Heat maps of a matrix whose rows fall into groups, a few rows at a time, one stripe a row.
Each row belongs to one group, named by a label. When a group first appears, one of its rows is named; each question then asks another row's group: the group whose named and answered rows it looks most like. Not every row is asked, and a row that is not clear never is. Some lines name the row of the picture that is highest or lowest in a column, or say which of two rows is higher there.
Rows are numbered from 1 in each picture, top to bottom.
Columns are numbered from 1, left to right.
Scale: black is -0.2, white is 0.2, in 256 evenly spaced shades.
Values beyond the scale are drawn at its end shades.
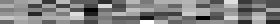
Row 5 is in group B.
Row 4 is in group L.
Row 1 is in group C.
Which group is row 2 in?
L
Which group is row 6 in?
C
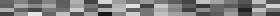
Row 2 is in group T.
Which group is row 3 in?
L
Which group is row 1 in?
L
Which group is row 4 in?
C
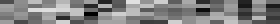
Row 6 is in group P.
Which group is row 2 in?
C
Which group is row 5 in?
L
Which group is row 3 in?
B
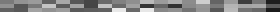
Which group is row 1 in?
C
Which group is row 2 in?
L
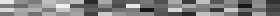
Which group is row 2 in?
C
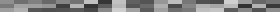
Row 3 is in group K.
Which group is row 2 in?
L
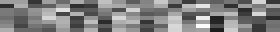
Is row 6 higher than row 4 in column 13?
Yes
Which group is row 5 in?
P
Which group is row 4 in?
L
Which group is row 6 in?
P
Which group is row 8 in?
P
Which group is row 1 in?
L
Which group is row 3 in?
C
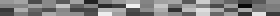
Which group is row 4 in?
L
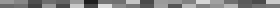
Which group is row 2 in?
L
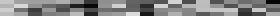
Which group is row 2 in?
K
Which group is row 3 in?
L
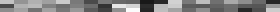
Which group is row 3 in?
T
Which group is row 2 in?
T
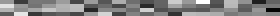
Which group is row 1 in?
P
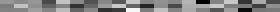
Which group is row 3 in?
C
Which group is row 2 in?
K
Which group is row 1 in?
C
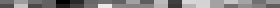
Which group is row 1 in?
K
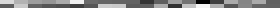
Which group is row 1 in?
B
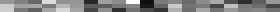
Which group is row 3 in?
B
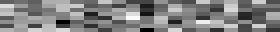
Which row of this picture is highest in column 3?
8
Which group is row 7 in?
L
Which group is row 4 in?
T
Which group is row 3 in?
P
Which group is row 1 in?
L
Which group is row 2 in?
B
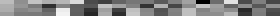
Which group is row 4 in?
C
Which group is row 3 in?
C
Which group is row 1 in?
B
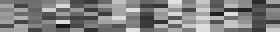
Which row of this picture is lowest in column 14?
3
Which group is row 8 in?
T
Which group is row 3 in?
T
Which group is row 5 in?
K
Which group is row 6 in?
P
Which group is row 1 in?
P
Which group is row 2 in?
P
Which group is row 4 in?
P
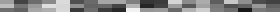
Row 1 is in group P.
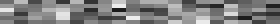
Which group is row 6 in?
P
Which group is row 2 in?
P
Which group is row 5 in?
C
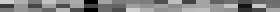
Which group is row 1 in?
B
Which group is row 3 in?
C
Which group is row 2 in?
L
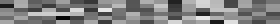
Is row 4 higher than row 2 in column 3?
Yes
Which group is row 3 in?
L
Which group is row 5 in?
K
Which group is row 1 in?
K
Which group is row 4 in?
B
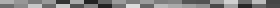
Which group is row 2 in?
C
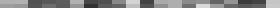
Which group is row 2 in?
T
